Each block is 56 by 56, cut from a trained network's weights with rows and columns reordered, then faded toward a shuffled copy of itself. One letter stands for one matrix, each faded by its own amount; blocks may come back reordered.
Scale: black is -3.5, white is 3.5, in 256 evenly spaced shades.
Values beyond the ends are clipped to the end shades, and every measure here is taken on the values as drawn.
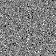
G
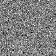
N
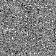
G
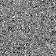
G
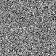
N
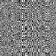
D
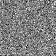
N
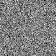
N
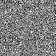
G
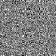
D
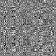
D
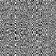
D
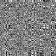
D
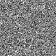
G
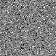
G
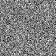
N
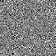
D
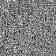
N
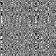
D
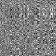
D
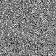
N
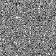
G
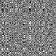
D
